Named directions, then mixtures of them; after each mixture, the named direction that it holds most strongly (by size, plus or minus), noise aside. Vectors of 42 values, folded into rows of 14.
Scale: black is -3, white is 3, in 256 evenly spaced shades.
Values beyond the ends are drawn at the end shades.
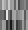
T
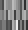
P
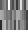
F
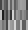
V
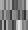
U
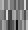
T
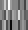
T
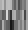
T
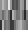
U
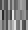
V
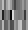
U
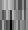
T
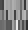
P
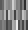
P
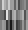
T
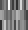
F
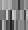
T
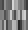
U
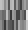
F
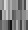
V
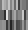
T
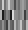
V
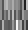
P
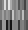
T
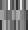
F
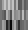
T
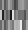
V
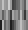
U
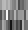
T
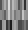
P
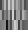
P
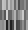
T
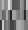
U
